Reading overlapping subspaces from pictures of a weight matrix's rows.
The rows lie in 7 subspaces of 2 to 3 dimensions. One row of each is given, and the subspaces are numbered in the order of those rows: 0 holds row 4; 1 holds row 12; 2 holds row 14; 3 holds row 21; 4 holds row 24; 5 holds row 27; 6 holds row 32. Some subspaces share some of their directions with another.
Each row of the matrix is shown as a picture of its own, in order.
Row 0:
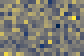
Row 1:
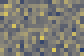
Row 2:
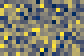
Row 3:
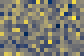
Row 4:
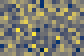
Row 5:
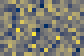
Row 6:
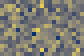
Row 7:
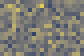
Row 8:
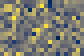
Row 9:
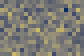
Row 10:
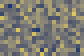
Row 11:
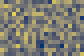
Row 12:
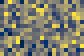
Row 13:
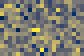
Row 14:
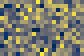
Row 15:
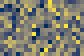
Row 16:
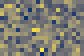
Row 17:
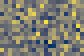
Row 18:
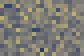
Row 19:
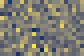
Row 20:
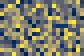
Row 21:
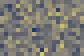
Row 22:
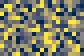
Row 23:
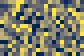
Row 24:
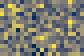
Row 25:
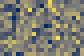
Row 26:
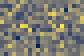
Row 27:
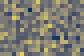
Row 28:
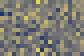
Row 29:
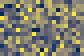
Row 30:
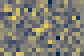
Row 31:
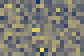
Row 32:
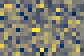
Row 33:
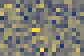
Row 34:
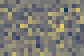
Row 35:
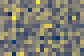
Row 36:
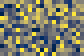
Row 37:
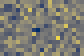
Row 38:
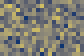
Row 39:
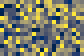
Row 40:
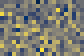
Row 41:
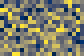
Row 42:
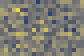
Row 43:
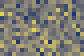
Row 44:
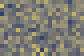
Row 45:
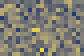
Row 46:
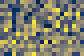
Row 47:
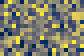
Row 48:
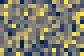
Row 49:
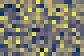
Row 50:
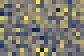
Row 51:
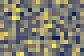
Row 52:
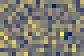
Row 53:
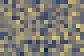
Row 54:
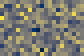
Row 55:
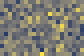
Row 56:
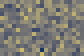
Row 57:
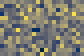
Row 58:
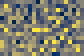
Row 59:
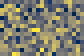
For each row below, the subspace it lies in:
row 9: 3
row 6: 0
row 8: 4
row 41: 3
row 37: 4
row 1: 1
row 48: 1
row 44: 4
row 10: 2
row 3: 0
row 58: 4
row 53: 5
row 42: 6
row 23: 3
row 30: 4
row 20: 2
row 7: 4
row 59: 3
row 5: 0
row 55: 3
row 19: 1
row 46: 4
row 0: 0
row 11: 1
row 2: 2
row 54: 6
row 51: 5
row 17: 5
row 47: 1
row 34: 3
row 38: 1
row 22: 6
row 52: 2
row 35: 5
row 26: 3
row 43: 5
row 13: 1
